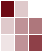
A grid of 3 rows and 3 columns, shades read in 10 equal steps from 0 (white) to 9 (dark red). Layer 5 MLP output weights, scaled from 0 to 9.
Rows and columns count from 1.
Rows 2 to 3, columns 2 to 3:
4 5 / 4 7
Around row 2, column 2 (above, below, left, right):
2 4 2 5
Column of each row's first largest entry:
1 3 3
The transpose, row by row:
9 2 1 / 2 4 4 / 0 5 7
